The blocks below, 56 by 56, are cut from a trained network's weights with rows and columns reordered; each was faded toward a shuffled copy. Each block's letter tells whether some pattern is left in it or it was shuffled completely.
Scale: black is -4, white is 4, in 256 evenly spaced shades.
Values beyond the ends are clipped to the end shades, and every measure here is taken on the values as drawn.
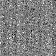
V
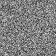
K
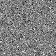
K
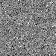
K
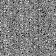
V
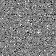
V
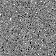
K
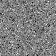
K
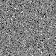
K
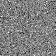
K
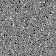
K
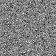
K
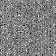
V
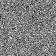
K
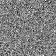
K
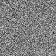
V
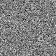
K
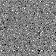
V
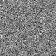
V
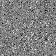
V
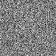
V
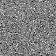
V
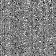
V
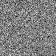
K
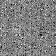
V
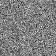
K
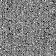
V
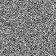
V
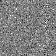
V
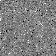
K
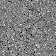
K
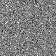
V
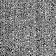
V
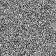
K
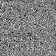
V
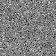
K
